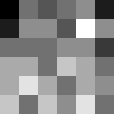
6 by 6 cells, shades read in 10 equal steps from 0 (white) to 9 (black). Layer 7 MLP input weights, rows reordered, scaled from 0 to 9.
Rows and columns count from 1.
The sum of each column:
30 23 25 26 15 33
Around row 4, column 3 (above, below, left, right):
5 3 3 2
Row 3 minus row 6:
3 0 3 0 3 2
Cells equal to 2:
3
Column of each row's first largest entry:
1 1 6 3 4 2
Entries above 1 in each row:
6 5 6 6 5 5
